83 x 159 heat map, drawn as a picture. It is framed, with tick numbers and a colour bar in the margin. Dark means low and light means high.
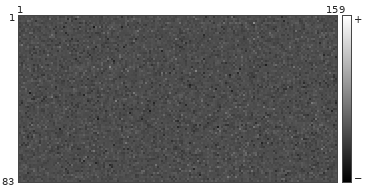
A few values lie far out on both sides of the bulk. Fine speckle covers the field. There is no overall slope. Neither half mirrors the other. No row or column stands out. On average the colour sits 30% of the way up the scale.
